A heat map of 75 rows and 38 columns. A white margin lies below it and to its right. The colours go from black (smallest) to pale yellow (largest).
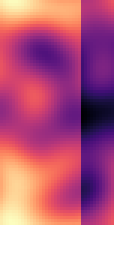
Ninth with the lowest average: middle right. Seam: vertical, 70% of the way across, the left part higher. Lone odd cells: none. Ninth with the highest average: bottom left.
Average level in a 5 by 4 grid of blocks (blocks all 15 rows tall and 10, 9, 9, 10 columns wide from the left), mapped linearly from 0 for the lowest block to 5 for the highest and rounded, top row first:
4342 / 3221 / 2310 / 4331 / 5432
